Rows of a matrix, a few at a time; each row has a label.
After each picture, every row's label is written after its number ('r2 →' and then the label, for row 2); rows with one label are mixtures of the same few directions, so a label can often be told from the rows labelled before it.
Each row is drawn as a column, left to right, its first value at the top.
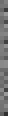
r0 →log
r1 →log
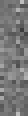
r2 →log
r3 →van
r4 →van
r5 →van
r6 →log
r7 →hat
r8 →van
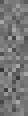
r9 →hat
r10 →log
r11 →van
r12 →van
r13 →van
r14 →log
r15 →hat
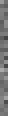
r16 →hat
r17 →van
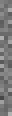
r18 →van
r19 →van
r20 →log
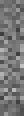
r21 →van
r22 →log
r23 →van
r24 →log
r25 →hat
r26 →log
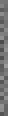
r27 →log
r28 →log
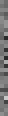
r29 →log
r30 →van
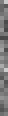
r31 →log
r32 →hat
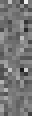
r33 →van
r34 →log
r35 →hat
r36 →hat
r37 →van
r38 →hat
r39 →hat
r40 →log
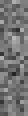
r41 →hat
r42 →log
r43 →van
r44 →hat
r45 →hat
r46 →van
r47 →hat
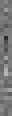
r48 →van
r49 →hat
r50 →log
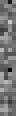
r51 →van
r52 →van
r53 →hat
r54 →hat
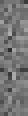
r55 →hat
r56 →log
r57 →van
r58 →van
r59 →van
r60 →hat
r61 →hat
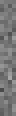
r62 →log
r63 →van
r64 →van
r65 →van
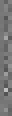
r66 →log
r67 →log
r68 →log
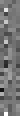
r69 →log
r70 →log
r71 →van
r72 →hat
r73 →log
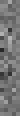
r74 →van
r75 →van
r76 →hat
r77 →log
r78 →log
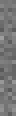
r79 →van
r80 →van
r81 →log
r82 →van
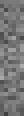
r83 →van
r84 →log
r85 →van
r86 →van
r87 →van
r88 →log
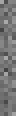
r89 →hat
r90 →hat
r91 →hat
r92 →log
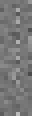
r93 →log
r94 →van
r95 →van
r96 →van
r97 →log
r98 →log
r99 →log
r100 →hat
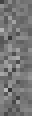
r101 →hat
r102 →log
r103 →log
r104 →hat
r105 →van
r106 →log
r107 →log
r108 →van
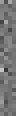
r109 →hat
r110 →hat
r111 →hat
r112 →log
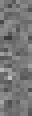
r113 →hat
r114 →van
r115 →van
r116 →hat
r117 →hat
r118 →van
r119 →van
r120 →log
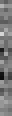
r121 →van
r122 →hat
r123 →van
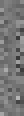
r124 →log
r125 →hat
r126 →log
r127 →van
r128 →van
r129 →hat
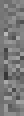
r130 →hat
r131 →van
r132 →log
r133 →log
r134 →van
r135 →hat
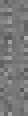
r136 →log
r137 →hat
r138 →log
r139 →hat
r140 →van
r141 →log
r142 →van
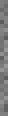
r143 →hat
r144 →log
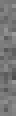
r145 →hat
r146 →van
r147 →van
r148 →van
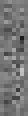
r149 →van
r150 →hat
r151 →hat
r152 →van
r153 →log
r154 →hat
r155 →log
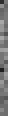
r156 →hat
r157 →van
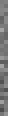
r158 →van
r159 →log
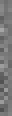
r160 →van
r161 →log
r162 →log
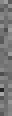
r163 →log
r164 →hat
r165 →hat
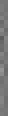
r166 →hat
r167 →hat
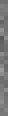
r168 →hat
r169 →log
